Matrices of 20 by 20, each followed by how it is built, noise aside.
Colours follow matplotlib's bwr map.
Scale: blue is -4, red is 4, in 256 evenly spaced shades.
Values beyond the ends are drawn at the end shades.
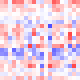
low rank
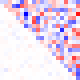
upper triangular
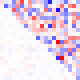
upper triangular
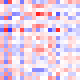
low rank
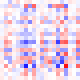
low rank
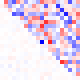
upper triangular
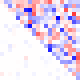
upper triangular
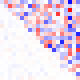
upper triangular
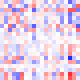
low rank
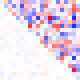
upper triangular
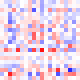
low rank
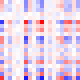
low rank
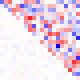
upper triangular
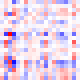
low rank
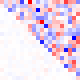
upper triangular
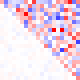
upper triangular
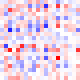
low rank
